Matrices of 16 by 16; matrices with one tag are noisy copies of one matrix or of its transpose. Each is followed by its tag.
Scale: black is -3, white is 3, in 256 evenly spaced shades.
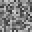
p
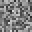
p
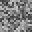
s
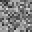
s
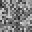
s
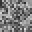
s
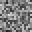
p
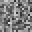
p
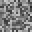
p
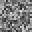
p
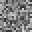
p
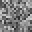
s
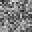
s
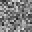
s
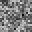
s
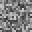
p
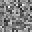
p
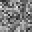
s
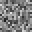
p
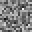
p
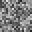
s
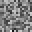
p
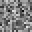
p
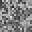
s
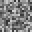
p
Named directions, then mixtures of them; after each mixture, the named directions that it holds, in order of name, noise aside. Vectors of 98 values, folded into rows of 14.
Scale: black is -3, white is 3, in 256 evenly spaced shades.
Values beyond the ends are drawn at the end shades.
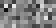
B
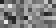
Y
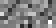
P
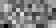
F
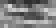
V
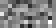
P, V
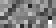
F, P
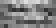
V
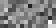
F, P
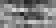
V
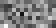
F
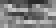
V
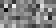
B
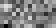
F, Y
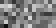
F, Y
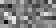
Y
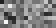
Y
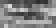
V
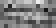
B, V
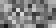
F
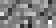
P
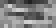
V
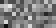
F, Y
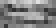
V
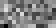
F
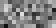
F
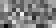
F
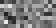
Y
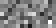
P
